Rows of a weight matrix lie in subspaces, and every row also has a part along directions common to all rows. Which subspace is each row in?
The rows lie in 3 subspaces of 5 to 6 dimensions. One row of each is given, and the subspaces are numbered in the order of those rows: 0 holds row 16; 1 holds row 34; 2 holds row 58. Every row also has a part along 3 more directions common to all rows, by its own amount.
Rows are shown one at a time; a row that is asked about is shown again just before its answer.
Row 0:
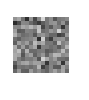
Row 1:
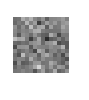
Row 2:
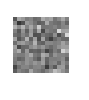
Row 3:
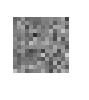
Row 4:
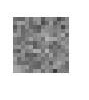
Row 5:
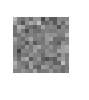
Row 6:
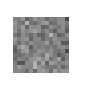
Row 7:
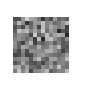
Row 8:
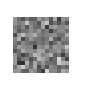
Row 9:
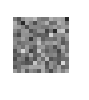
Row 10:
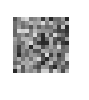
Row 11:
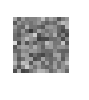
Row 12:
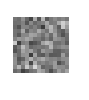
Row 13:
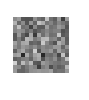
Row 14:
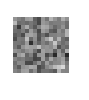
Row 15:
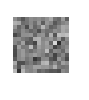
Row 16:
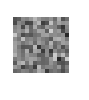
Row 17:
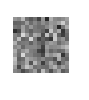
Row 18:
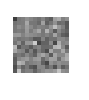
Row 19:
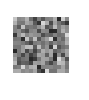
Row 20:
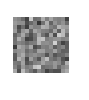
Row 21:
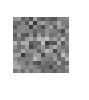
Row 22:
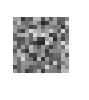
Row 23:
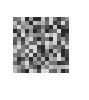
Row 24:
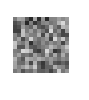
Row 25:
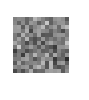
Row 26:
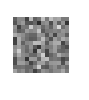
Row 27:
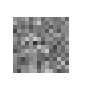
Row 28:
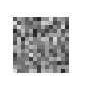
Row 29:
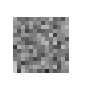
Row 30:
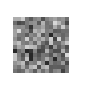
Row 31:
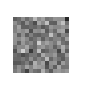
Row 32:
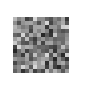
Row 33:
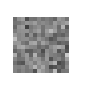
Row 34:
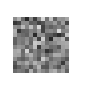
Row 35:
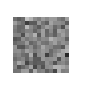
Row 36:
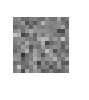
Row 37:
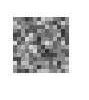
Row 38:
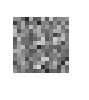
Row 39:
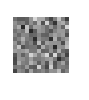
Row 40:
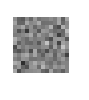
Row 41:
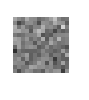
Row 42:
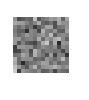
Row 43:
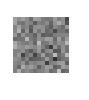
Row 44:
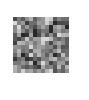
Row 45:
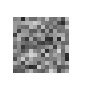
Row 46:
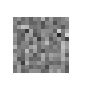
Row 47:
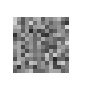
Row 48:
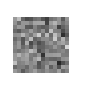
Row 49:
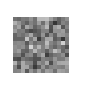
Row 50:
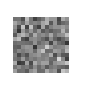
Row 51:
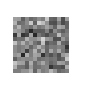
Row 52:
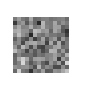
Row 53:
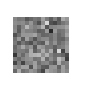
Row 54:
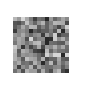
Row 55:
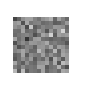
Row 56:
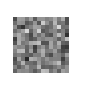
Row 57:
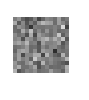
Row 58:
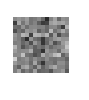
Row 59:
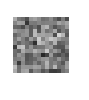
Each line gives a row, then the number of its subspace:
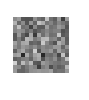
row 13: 2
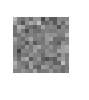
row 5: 1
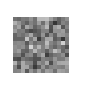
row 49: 2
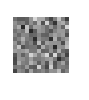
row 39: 0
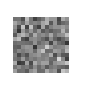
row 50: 0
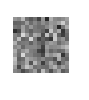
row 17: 2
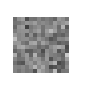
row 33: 0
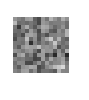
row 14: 0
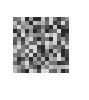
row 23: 2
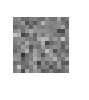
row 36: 2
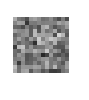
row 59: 1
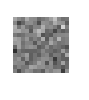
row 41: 0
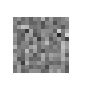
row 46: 1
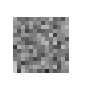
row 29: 1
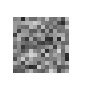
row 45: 0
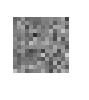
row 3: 0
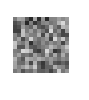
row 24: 2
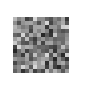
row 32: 0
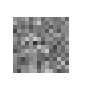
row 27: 1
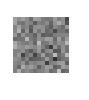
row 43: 0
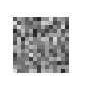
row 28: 2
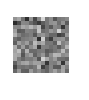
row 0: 1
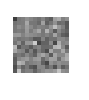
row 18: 1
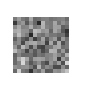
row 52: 1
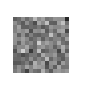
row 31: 0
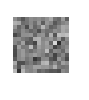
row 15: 1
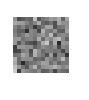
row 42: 1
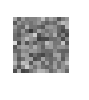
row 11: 2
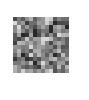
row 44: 2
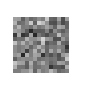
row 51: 2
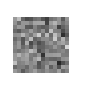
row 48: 2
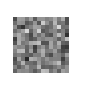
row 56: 1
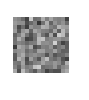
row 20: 1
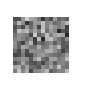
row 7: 1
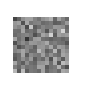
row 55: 0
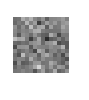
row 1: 2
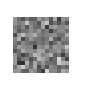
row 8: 0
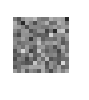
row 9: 0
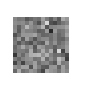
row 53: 0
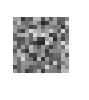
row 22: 2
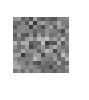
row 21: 2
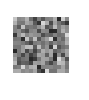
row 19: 0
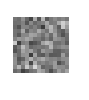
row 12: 2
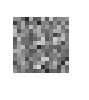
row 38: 1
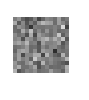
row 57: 2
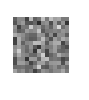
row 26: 1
